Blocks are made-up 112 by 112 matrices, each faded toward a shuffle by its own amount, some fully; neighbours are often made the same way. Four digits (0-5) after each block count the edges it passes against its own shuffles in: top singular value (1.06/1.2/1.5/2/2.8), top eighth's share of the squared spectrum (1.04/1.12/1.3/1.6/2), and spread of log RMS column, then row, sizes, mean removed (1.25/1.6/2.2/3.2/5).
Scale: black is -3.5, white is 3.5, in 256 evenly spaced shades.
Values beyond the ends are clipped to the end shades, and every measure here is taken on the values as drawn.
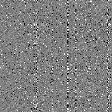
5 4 3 2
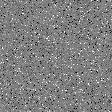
0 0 0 0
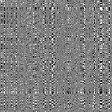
5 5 4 3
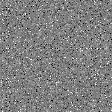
1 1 1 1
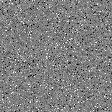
0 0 0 0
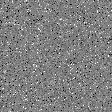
0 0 0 0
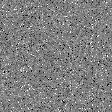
1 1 1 0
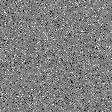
0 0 0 0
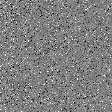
1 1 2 1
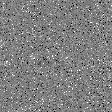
3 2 1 0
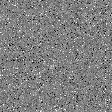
3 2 1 0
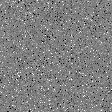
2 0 0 0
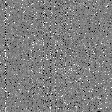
4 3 2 1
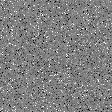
1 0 0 0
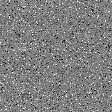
2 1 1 0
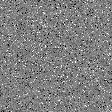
2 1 0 0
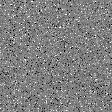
2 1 0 0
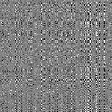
5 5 4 3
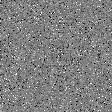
2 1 0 0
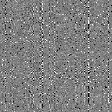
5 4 3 2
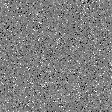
2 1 0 0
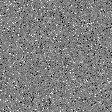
0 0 0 0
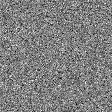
0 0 0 0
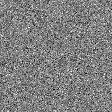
2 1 0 0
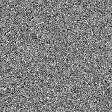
3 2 1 1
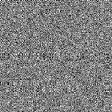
4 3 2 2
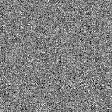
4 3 1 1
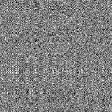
4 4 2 2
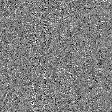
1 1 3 0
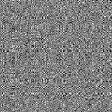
5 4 3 3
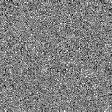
4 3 1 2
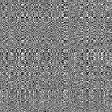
5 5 4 4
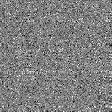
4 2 1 1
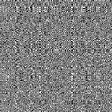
5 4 3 3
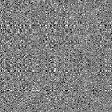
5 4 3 3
